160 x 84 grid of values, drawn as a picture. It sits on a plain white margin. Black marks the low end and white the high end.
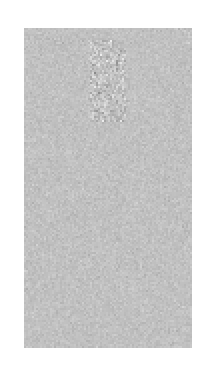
The top middle is the roughest part. Neither half mirrors the other. An odd patch, rougher than its surroundings, sits in the top middle. No row or column stands out. A few values lie far out on both sides of the bulk. The texture is fine-grained noise.
